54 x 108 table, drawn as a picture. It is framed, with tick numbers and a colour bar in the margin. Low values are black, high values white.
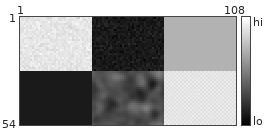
The table splits into 2 rows of 3 panels. Panel 1,1: very high, fine-grained, faint in contrast. Panel 1,2: very low, fine-grained, faint in contrast. Panel 1,3: high, flat. Panel 2,1: very low, flat. Panel 2,2: low, blotchy. Panel 2,3: very high, checkered, faint in contrast.
